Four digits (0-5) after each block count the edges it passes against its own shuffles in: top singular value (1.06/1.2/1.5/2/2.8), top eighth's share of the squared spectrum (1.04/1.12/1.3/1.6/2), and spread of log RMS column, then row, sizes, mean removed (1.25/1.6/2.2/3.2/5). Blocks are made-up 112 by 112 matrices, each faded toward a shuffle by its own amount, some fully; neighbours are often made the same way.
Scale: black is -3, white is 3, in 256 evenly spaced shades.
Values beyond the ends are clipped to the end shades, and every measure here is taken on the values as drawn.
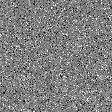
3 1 0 0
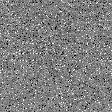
3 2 0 1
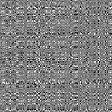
5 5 4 4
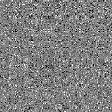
4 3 2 2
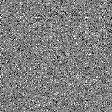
4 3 1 1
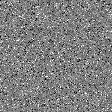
2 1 0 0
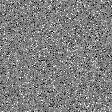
2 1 0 0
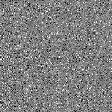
4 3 2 1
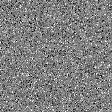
3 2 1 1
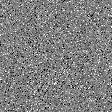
3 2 0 0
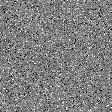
1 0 0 0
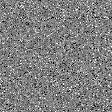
3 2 1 1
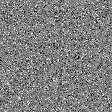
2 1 0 0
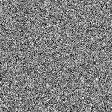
2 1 0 0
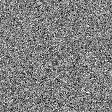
0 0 0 0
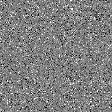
4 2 1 1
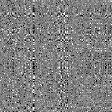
5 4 3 3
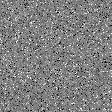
1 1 0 0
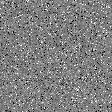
2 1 0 0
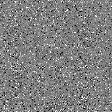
4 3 2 2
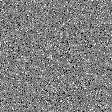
3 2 0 0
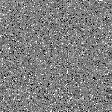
3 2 1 1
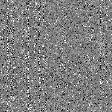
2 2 3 0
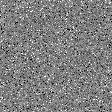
0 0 0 0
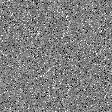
0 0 1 0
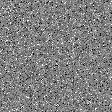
0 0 0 0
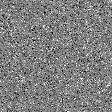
0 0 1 0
